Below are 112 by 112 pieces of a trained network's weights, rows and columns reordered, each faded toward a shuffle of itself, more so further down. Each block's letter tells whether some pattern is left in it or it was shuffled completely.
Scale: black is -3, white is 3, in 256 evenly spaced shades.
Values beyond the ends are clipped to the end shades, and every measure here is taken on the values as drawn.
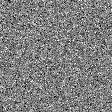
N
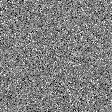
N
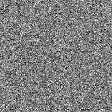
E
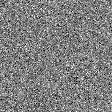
N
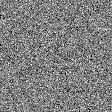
N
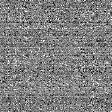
E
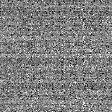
E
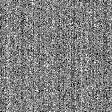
E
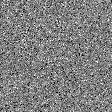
N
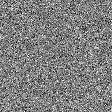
N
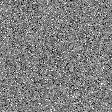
N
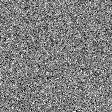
N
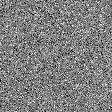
N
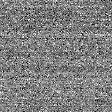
E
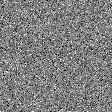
N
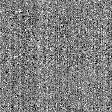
E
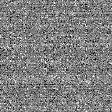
E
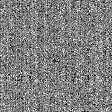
E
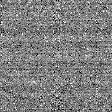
E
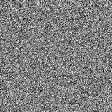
E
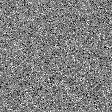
N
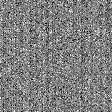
E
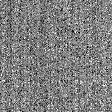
E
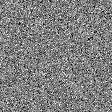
N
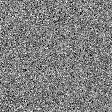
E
